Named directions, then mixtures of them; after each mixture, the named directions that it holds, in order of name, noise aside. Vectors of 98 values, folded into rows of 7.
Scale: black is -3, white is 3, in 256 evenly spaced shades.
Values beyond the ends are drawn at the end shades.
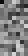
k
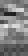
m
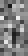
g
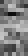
k, m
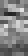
m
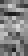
k, m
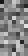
k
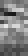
m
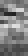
m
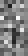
g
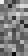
g, k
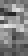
g, m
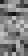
k, m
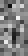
g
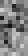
g, m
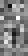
g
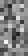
g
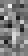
g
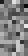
k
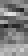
m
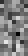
g, k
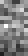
k, m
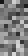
k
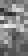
g, m
